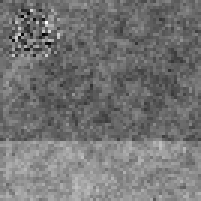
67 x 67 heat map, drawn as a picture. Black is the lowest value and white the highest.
Stripes: none. Seam: horizontal, 70% of the way down, the bottom part higher. Roughest part: top left. Odd patch: rougher, in the top left.
